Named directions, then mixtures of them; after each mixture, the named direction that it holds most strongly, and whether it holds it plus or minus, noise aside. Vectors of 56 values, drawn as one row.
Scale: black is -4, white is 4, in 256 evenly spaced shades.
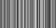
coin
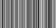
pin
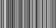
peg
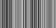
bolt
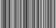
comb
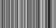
pin, plus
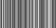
pin, minus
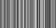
coin, plus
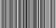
coin, minus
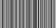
coin, minus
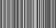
coin, plus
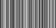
comb, minus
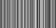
coin, plus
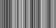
bolt, plus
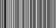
peg, minus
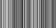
bolt, minus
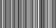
pin, minus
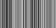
bolt, plus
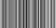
coin, minus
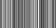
bolt, minus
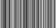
comb, plus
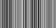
bolt, plus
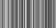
pin, plus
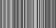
coin, plus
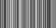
peg, minus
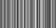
coin, plus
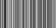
peg, minus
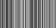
bolt, plus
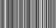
peg, plus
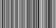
pin, plus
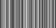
comb, minus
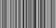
coin, minus
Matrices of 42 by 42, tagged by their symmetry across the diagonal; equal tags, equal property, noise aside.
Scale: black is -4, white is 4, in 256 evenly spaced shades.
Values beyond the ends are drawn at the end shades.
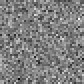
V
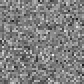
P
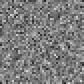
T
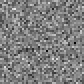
P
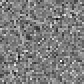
T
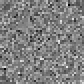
T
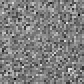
T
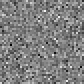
V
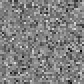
P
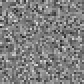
V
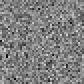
P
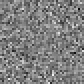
V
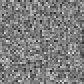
P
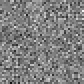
V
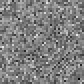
T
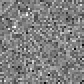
T
